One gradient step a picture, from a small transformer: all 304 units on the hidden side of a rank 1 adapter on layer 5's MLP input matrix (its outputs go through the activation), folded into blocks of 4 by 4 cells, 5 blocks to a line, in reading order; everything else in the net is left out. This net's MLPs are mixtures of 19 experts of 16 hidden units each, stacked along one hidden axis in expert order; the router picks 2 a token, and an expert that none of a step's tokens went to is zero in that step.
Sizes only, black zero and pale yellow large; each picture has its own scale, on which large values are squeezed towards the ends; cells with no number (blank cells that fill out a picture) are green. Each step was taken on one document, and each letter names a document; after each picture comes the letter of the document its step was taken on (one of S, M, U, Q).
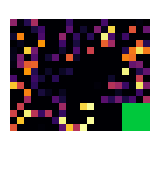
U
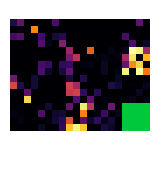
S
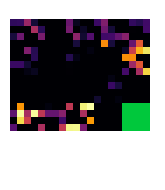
U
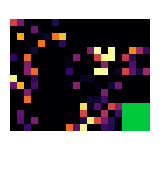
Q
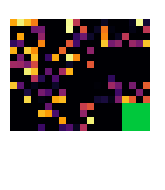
U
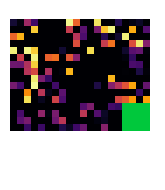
U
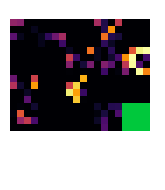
S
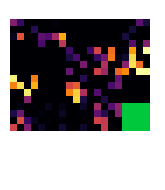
S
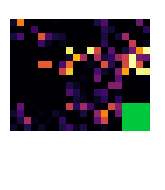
S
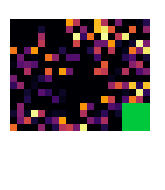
U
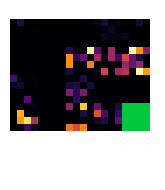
S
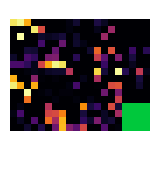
Q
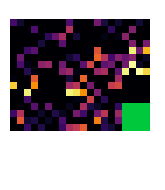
S
